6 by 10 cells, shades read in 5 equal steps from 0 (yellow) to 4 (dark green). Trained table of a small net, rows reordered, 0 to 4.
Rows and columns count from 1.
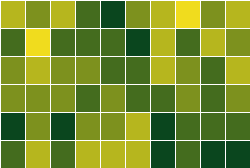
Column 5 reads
4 3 3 2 2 1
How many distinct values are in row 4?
2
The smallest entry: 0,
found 2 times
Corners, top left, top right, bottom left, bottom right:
1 1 3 4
